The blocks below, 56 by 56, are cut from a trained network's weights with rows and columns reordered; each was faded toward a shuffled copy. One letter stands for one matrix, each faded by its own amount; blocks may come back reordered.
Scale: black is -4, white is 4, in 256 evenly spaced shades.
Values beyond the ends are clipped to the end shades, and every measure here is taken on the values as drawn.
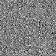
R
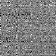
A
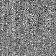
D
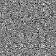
R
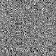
R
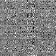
A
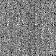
D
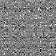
A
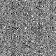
D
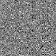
R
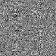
R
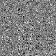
R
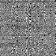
A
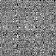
A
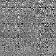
A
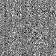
D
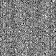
D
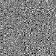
R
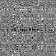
A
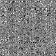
D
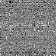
A
